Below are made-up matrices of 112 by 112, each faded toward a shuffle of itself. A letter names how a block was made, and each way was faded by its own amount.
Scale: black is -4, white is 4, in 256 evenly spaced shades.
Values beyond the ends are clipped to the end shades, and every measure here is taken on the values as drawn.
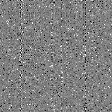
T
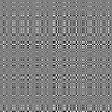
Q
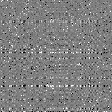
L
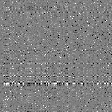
L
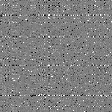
L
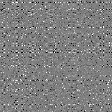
L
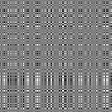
Q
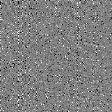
T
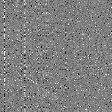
T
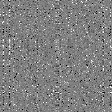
T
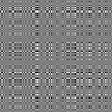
Q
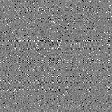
L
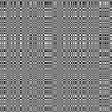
Q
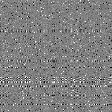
L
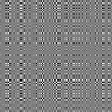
Q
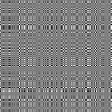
Q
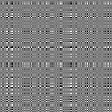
Q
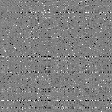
L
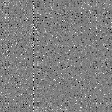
T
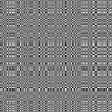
Q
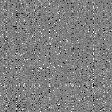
T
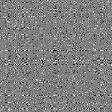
L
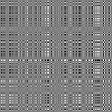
Q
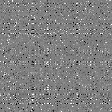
L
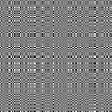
Q
